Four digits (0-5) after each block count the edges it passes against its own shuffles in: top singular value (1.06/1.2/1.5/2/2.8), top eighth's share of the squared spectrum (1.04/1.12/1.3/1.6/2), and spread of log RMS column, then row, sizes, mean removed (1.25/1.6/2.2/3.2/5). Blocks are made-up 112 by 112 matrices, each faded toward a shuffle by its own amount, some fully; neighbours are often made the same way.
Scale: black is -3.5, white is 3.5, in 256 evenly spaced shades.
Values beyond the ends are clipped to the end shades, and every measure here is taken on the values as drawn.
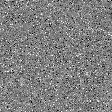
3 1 0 0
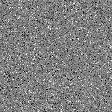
3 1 0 0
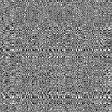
5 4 3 4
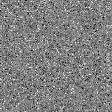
3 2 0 1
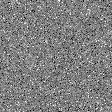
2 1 0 0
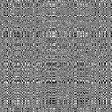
5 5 4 4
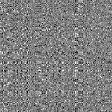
5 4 3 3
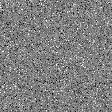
2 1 0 0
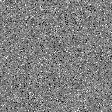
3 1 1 0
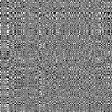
5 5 4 4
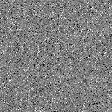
3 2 0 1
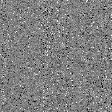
1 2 3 0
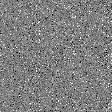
1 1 2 0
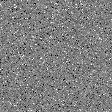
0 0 0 0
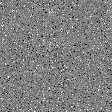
0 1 1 0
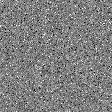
3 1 0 0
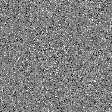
3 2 1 0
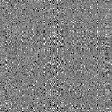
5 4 3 3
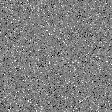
2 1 0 0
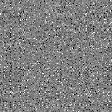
4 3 2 2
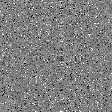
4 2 2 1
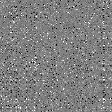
4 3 2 1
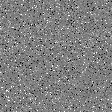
0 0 0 0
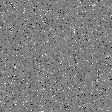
0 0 0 0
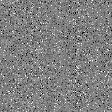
4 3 2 1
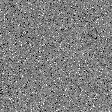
0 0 0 0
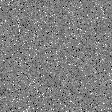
0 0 0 0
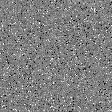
0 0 0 0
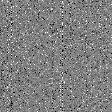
2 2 2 0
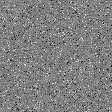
0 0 0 0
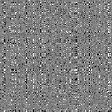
5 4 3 3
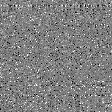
3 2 0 2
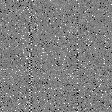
4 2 1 0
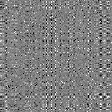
5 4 3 3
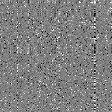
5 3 2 2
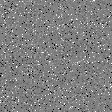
3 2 1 0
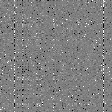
5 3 2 1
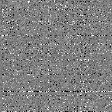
2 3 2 3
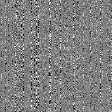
2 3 4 0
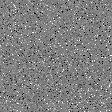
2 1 0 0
